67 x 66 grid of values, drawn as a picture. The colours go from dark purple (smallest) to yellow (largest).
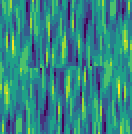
It looks the same turned upside down. Overall the values sit about 50% of the way up the scale. There is no overall slope. Streaks run downward.
